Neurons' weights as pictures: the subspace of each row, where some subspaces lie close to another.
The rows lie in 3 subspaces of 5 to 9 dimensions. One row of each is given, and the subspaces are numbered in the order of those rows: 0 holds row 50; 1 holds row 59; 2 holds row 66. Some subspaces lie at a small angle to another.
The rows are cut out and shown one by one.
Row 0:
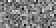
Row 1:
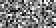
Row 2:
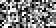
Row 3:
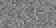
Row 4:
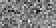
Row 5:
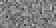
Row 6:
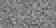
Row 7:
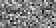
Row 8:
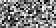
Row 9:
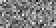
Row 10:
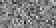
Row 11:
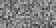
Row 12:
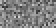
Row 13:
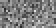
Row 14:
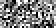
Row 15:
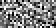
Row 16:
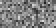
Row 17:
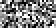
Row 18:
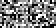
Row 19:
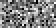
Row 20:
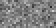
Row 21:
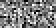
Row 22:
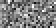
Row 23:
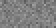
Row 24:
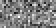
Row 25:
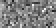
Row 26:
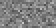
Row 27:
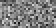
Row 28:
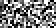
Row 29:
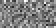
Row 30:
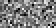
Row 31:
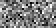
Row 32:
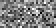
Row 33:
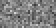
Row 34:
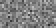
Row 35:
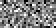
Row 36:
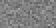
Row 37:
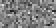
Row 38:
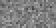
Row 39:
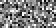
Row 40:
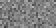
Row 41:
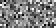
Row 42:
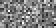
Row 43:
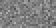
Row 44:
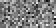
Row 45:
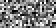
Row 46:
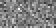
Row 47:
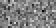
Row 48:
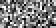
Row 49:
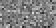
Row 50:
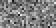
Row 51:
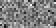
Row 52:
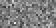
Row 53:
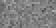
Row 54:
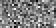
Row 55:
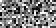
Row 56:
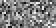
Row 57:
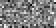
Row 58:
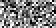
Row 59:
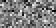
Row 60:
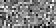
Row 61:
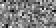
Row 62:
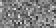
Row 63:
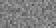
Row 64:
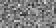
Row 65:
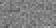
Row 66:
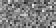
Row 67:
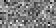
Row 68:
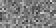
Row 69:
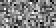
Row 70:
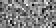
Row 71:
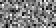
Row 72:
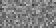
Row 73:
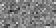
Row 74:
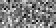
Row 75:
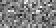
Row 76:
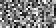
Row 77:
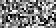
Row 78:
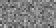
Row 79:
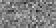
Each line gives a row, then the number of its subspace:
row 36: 2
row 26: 0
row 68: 1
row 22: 2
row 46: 1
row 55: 1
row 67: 1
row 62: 0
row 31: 0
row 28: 2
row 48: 0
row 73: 1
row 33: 1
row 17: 2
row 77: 0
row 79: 2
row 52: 0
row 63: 2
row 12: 1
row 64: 0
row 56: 2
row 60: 1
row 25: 2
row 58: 1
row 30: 2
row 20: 1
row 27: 0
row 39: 2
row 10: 0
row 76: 0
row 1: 2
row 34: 2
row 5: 0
